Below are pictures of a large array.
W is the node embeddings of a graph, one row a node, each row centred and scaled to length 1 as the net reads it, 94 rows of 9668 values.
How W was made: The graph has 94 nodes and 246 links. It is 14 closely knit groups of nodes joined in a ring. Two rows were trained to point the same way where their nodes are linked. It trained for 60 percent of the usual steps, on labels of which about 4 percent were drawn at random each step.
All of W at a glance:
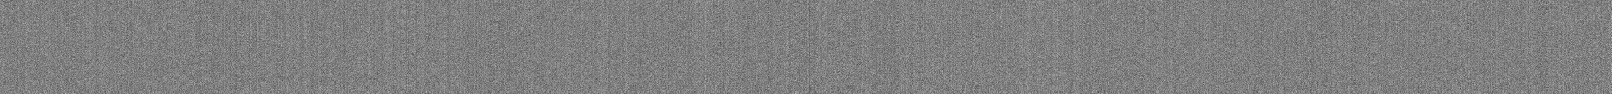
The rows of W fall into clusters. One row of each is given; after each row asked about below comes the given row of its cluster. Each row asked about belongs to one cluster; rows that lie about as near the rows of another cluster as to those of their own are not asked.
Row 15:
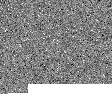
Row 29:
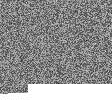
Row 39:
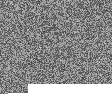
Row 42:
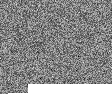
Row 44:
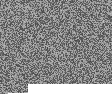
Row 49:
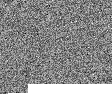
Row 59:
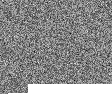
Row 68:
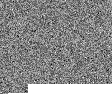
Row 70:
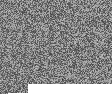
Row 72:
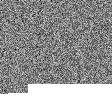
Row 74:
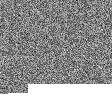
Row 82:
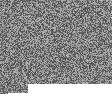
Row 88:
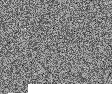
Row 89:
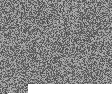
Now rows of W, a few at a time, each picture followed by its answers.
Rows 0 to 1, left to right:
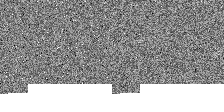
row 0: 72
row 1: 82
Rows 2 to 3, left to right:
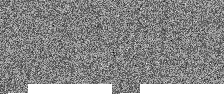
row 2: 82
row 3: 70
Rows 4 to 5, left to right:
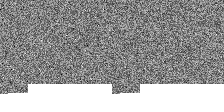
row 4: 29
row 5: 70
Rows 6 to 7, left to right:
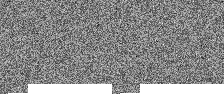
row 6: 49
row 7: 74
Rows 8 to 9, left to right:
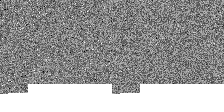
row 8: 68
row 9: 74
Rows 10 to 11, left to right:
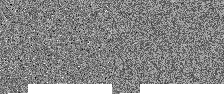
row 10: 59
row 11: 88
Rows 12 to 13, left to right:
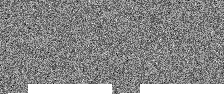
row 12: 82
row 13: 88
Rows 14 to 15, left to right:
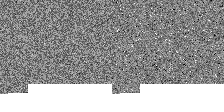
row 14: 49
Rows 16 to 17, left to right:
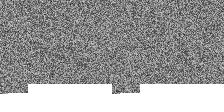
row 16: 68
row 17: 72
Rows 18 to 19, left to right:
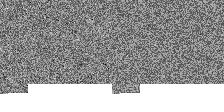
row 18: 68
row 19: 15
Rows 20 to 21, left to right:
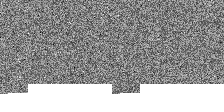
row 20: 44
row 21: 70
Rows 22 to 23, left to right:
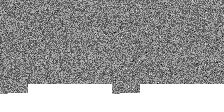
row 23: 29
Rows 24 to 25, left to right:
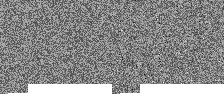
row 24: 44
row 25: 82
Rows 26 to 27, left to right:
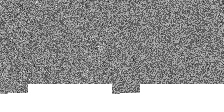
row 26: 88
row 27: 29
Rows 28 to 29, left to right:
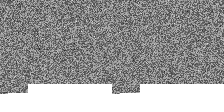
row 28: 49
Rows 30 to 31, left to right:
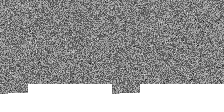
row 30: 44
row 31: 59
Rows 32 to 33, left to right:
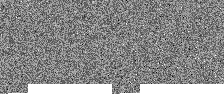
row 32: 74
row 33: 89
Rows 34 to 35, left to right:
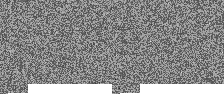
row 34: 82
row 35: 74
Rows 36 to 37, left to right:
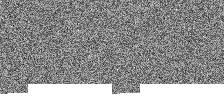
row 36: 88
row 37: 44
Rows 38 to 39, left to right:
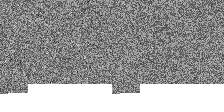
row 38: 82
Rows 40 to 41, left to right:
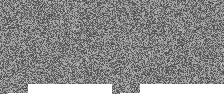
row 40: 89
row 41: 72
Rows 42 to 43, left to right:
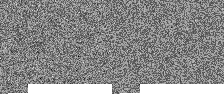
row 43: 89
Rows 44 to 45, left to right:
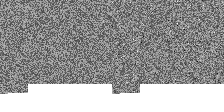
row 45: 88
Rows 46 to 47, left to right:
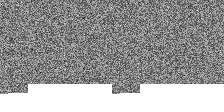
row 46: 74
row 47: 49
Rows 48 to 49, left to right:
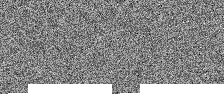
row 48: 42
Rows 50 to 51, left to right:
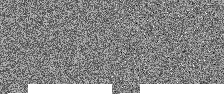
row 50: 42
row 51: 82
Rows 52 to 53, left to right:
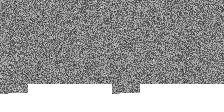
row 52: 74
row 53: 44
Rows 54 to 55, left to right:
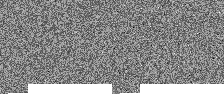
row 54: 39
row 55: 88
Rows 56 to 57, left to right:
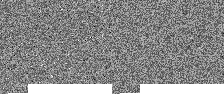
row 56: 15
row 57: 29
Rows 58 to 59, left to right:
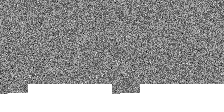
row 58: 42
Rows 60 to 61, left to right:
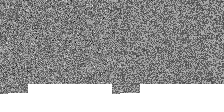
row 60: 68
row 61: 74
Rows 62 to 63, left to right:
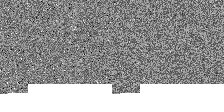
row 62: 89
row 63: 49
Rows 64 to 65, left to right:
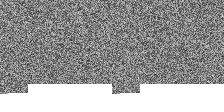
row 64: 59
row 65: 39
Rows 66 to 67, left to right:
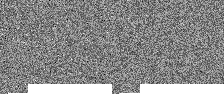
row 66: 72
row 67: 42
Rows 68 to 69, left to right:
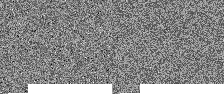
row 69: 15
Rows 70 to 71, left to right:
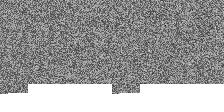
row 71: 89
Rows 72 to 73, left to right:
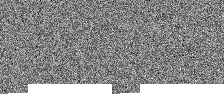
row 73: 70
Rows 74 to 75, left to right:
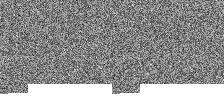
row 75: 88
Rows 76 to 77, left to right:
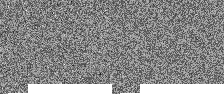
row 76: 68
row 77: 49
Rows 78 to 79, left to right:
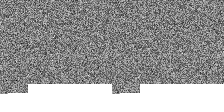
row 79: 15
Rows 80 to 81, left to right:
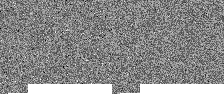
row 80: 72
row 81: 44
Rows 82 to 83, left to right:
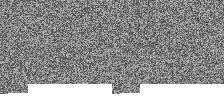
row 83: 42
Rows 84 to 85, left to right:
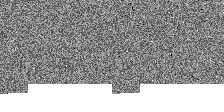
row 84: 82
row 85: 88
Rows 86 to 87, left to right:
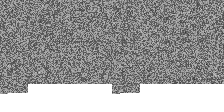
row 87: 74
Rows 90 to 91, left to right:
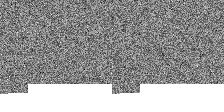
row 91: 59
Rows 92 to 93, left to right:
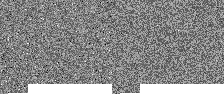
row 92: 59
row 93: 39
